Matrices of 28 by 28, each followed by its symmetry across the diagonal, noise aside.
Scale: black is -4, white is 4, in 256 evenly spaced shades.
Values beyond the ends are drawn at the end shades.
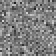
antisymmetric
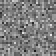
antisymmetric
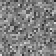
antisymmetric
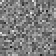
symmetric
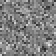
antisymmetric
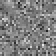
antisymmetric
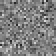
antisymmetric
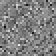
symmetric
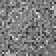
symmetric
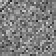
symmetric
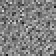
symmetric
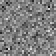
symmetric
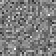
symmetric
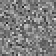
symmetric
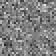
antisymmetric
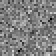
symmetric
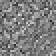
symmetric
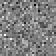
antisymmetric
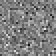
antisymmetric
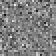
antisymmetric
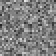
antisymmetric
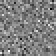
antisymmetric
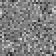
antisymmetric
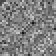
symmetric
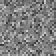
antisymmetric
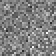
symmetric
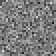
symmetric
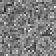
symmetric
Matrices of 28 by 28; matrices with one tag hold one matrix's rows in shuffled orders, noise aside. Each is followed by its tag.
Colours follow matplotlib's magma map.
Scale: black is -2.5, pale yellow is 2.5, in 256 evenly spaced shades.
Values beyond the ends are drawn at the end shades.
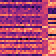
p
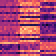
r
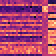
p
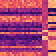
p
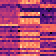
r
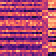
p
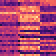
r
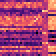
p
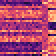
p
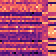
p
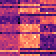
r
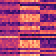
r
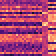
p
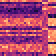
p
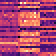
r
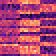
r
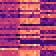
r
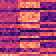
r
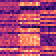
r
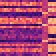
p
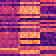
r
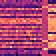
p
